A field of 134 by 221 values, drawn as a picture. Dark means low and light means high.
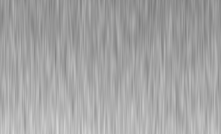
Slope: up to the bottom. Histogram: bell-shaped. Grain: streaks running down.
